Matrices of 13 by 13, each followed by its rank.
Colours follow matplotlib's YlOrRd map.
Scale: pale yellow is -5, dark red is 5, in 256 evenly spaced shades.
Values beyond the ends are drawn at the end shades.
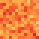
full rank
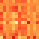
two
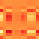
one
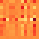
two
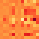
two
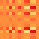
one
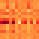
two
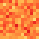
full rank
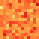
full rank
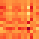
two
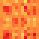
two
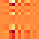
one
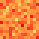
full rank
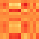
one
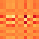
one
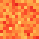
full rank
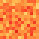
full rank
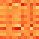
two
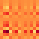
one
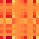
one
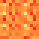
two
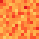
full rank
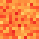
full rank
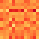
two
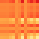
one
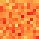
full rank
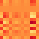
one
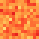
full rank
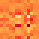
two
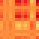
one
